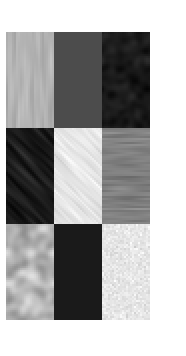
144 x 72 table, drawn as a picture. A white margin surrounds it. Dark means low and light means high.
It is made of 3 by 3 panels. Panel 1,1: high, streaked downward, faint in contrast. Panel 1,2: low, flat. Panel 1,3: very low, blotchy, faint in contrast. Panel 2,1: very low, slanting down to the right, faint in contrast. Panel 2,2: very high, slanting down to the right, faint in contrast. Panel 2,3: middling, streaked across, faint in contrast. Panel 3,1: high, blotchy. Panel 3,2: very low, flat. Panel 3,3: very high, fine-grained, faint in contrast.
